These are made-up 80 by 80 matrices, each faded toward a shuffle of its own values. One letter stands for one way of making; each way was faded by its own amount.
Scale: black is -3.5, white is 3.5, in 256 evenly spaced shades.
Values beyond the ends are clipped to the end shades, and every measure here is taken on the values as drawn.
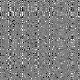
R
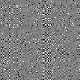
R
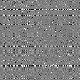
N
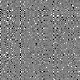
R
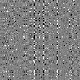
R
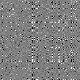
R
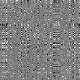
R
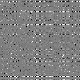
N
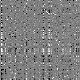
R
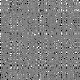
R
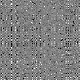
R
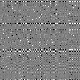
N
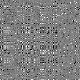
R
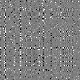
R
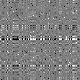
N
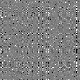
R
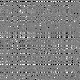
N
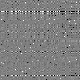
N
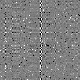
R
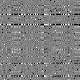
N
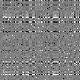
N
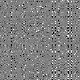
R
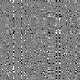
R
